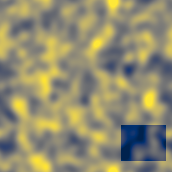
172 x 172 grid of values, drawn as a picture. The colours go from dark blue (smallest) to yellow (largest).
An odd patch, lower than its surroundings, sits in the bottom right. The bottom right is the ninth with the lowest average. The bottom right is the roughest part. The halves do not mirror each other.
